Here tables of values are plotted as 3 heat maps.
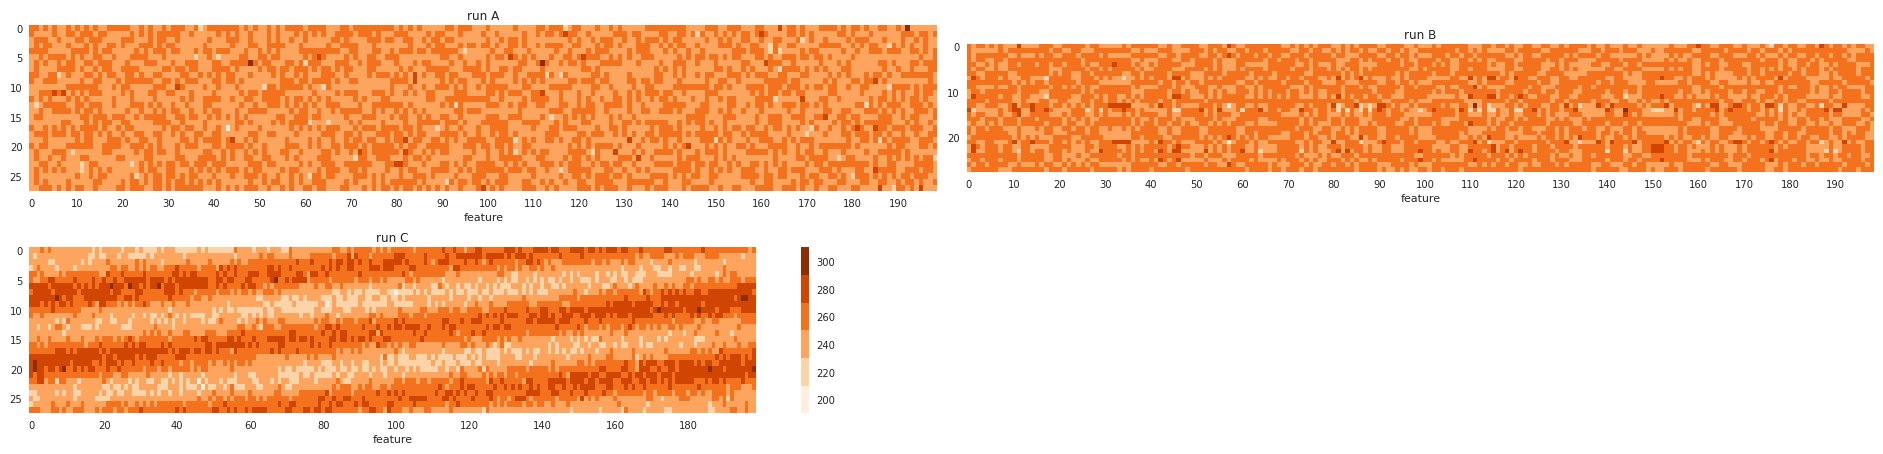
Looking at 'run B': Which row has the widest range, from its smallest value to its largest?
13
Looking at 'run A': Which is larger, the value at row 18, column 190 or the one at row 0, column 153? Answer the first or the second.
the second
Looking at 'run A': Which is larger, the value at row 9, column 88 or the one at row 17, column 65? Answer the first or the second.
the second
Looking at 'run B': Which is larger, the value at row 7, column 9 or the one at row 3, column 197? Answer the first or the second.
the second
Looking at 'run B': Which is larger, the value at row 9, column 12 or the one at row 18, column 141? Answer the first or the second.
the first
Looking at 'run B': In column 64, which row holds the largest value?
14
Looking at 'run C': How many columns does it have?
199
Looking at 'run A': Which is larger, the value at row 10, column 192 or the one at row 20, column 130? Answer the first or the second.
the first
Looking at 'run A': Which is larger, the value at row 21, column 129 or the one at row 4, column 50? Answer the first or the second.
the second
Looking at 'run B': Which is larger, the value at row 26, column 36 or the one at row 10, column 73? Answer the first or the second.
the first
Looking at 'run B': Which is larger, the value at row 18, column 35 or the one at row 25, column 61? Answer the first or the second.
the second
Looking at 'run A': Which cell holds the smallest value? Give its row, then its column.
17, 43
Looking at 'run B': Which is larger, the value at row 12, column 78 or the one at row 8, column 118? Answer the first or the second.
the first
